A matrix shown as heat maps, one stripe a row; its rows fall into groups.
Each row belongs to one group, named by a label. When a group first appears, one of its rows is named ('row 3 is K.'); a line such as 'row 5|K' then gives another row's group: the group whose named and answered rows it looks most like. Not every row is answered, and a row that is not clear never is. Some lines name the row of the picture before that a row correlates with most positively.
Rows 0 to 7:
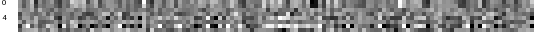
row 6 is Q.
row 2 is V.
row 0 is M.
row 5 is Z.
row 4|Q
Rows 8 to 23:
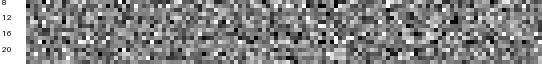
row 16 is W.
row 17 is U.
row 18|M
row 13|Q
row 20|W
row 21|Q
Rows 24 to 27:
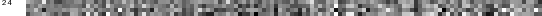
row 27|U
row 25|U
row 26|W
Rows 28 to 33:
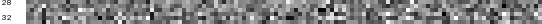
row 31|W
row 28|Q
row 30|M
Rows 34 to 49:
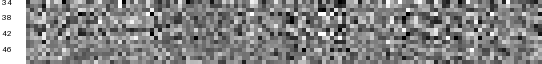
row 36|M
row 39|Z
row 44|W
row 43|Z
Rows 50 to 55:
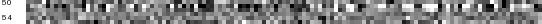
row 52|U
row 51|U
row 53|Z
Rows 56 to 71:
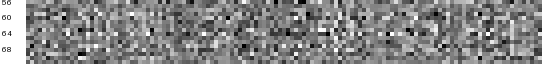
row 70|Z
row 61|U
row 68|U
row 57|U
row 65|U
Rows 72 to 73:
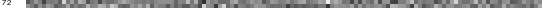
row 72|Q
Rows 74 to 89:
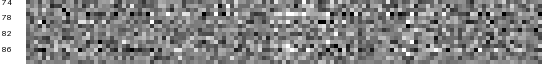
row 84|Q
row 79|M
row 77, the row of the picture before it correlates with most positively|72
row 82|U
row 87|M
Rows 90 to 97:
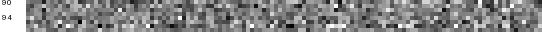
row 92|W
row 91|U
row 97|Z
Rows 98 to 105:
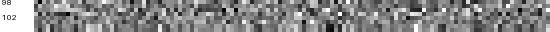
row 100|V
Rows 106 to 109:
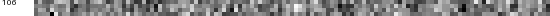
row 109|W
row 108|Q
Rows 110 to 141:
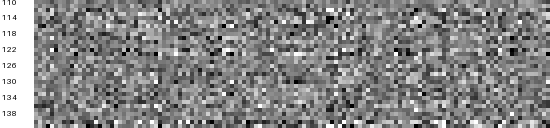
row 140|U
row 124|M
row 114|M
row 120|Q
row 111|W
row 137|M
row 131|Q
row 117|Z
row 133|Q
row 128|U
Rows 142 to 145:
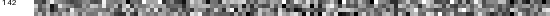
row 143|V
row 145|V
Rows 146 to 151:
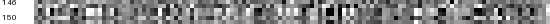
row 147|V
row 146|V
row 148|M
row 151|M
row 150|Z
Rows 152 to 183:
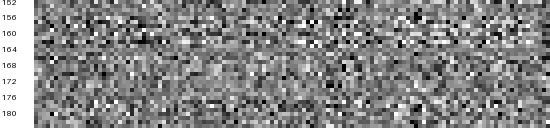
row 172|M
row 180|W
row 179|V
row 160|U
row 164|M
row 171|W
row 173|M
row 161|W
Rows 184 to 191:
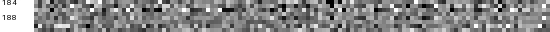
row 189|U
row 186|W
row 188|W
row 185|W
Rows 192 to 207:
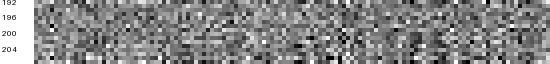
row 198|W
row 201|V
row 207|Z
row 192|Z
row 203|Z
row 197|Q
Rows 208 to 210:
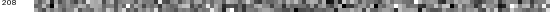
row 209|W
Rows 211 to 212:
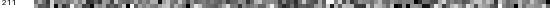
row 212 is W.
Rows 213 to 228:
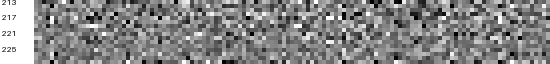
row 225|U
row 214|W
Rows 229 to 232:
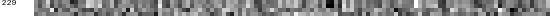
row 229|M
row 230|M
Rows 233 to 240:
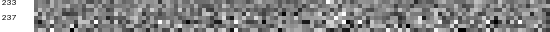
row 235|U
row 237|Q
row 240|Q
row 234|Z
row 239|Q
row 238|U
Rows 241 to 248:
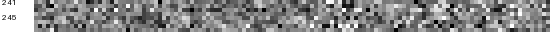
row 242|W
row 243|U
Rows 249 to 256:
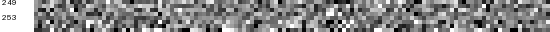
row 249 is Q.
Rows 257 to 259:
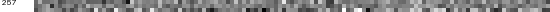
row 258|M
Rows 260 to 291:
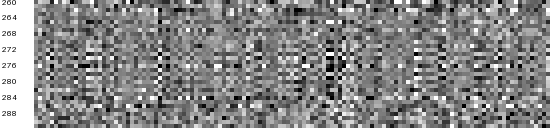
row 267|U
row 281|M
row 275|V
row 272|M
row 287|Q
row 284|U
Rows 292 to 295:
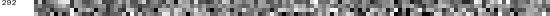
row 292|Z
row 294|Q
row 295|W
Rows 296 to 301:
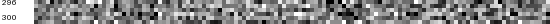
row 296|M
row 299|Q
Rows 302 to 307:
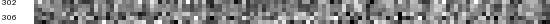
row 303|U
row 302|U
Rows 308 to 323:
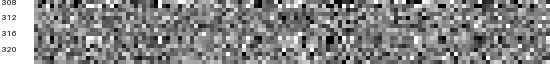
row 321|V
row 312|W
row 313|V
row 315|W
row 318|M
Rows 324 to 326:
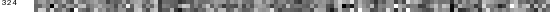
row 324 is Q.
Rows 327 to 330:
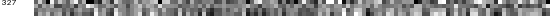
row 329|U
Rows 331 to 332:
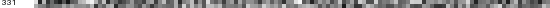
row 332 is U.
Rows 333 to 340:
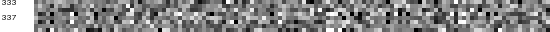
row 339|U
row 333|V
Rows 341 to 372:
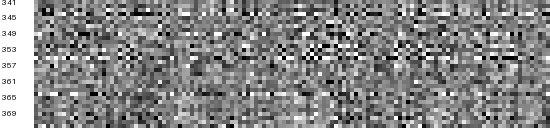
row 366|Q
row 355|V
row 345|Z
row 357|W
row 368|U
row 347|M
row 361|M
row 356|V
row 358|W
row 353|V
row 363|U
